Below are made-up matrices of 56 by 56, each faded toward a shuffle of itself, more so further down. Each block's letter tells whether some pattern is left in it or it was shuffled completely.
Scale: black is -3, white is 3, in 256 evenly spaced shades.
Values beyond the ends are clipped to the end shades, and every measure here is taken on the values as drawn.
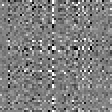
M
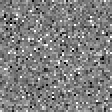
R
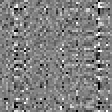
M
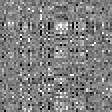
M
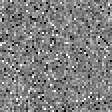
R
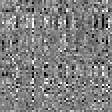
M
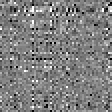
M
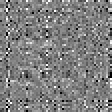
M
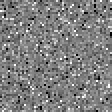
R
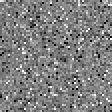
R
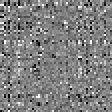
M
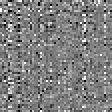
M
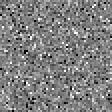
R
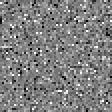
R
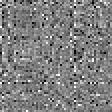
M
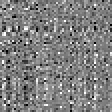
M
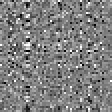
M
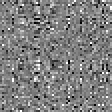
M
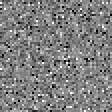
R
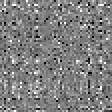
M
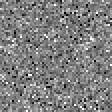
R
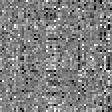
M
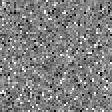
R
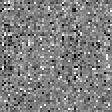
M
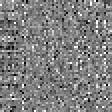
M
